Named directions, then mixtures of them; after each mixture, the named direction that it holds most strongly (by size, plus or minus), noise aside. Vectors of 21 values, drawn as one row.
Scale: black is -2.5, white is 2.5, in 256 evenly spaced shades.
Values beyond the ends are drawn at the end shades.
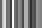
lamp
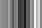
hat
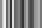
lamp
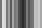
hat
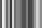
lamp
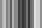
hat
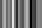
lamp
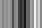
hat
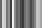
lamp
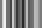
lamp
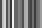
lamp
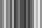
hat
